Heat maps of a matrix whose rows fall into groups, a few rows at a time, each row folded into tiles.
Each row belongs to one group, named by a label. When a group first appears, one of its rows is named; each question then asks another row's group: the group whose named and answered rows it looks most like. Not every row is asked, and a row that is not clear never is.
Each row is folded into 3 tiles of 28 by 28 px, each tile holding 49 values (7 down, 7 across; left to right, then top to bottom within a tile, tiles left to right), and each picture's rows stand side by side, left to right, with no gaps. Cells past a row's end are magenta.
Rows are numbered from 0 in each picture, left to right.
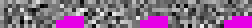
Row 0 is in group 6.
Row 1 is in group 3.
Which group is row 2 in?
6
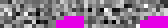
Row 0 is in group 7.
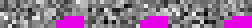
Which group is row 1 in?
6
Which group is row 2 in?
7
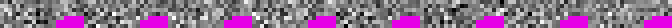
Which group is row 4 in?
3
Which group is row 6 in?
3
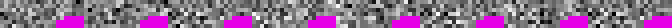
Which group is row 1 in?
6
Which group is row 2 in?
3
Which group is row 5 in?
3
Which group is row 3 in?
7
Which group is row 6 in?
7
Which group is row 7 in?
3
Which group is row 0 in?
3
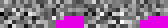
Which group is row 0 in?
3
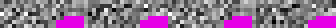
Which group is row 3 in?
6
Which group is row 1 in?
6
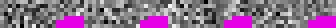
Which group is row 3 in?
3
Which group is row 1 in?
6
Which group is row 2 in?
7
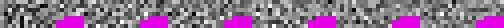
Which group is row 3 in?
6
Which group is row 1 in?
3
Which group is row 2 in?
3
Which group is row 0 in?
6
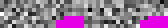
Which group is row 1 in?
6
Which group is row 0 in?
7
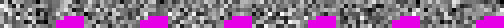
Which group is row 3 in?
3
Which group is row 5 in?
6
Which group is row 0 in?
7
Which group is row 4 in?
6
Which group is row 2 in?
7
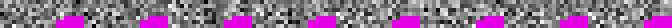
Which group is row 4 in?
7
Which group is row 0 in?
3
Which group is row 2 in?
7
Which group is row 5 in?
6
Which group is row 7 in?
7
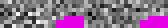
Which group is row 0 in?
3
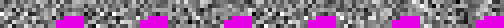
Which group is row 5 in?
7
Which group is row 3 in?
3
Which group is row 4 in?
7
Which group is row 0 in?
7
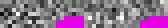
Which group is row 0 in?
3
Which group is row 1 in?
7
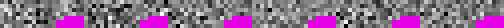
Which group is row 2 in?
3
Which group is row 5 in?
3
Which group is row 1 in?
6
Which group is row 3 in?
6
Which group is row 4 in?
3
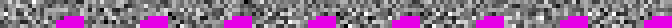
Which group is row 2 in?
3
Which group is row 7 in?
7
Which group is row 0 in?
6
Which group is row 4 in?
3
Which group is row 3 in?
3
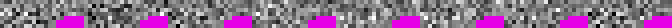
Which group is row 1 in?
6
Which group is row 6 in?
6
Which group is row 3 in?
6
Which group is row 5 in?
7
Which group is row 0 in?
7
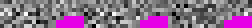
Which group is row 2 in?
6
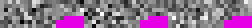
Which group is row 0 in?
6
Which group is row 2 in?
7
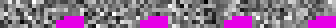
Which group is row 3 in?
7
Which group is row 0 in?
6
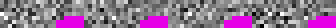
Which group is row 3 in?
3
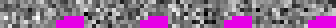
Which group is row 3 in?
6
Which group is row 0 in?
7
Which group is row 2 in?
7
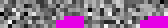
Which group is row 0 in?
3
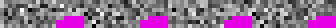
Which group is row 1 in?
3
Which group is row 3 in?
3
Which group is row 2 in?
6
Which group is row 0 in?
6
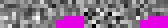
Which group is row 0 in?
7
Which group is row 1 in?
3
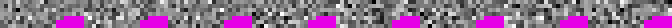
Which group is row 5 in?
3
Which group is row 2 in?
6
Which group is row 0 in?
6
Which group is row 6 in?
7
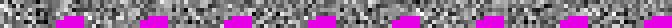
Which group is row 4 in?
6
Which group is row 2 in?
6
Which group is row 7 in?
7
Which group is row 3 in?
3
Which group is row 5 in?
7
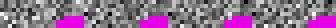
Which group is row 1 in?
3
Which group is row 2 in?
3
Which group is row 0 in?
7
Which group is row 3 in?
3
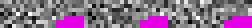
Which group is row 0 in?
3
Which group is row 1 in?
6
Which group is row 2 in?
6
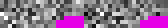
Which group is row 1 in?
3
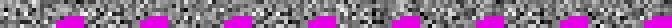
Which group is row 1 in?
7
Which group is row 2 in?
6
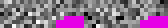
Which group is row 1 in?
3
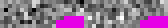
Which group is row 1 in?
7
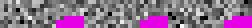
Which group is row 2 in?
3
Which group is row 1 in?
3
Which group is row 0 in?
6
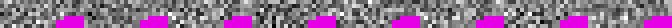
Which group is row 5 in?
7
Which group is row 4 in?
6
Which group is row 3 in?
6
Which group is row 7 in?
7
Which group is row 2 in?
7
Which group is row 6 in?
7
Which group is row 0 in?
3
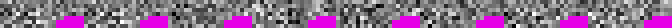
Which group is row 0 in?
3
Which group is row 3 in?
7
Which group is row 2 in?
6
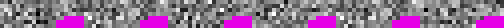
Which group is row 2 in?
6
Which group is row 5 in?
6
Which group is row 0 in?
7
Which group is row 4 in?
7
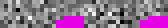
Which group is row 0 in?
6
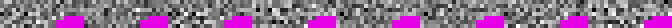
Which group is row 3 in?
6
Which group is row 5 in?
6
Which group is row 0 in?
3
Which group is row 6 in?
3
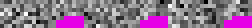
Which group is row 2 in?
7
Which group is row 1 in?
3
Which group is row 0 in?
7
